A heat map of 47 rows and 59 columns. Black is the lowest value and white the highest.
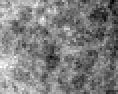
Stripes: none. Grain: blotchy. Slope: up to the left. Ninth with the lowest average: top right.
